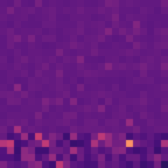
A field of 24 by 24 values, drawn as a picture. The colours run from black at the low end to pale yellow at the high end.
Slope: none. Stripes: none. Histogram: skewed, a long tail of high values. Seam: horizontal, 80% of the way down, the top part calmer. Average level on the scale: 30%.
